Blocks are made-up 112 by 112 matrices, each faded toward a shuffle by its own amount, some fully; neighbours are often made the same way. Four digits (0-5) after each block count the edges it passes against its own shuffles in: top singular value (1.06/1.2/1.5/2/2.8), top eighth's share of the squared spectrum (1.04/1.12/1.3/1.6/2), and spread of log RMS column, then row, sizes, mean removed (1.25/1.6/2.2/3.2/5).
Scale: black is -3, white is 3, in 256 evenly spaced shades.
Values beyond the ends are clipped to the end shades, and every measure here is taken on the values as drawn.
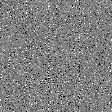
1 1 1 0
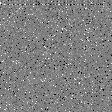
3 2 0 0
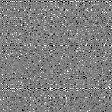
5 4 2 3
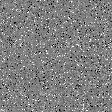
3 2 0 1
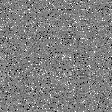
4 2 1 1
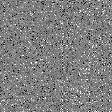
4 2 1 1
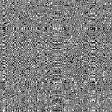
5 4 3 3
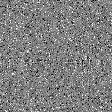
3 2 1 0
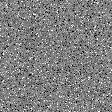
0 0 0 0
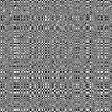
5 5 4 4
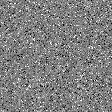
3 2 0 0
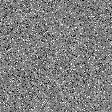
2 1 0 0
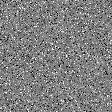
0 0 0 0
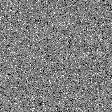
0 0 0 0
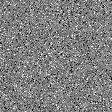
0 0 0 0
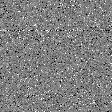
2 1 0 1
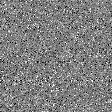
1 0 0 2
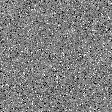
0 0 0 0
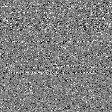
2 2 0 3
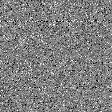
1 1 0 2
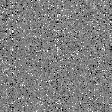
4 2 1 1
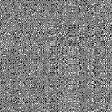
5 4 3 3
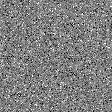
2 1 0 0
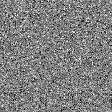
3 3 1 1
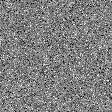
0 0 0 0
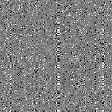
5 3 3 2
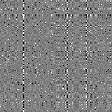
5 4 3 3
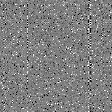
4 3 2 1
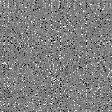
4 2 2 1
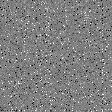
3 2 1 0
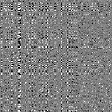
5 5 4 3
